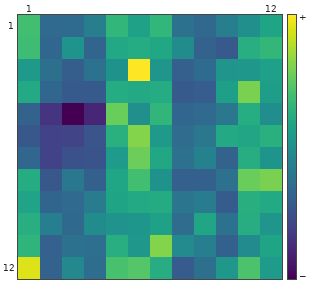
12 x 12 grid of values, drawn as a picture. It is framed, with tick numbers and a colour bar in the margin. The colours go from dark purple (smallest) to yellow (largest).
An odd patch, lower than its surroundings, sits in the middle left. Upright stripes repeat 2 times across the table. On average the colour sits 50% of the way up the scale. The middle left is the ninth with the lowest average.
